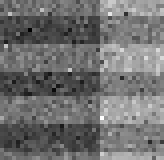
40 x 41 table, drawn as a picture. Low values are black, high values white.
Stripes: horizontal, repeating 3 times. Seam: vertical, 60% of the way across, the right part higher. Histogram: bell-shaped.
